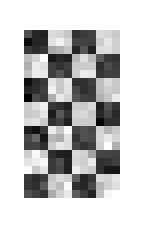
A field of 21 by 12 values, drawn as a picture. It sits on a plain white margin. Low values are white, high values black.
Histogram: two levels. Grain: checkered. Slope: none. Average level on the scale: 50%.
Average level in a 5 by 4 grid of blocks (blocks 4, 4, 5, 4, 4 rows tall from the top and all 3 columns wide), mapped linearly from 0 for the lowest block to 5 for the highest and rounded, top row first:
5 1 5 0
3 2 2 3
2 3 1 4
2 3 2 2
4 0 4 0
